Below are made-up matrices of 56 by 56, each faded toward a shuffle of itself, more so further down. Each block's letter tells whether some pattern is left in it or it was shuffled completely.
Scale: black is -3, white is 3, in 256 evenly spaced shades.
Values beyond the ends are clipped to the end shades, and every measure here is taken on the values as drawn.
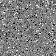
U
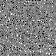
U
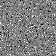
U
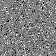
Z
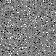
U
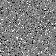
U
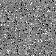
U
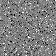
U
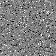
U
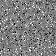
Z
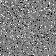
Z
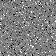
Z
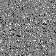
U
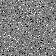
Z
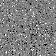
U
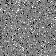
Z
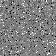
U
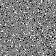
Z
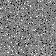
Z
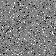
U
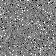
Z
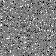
U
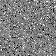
Z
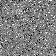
U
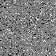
Z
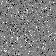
Z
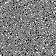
Z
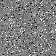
U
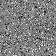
Z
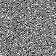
Z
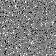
U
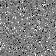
U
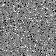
Z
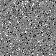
Z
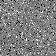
U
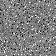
Z
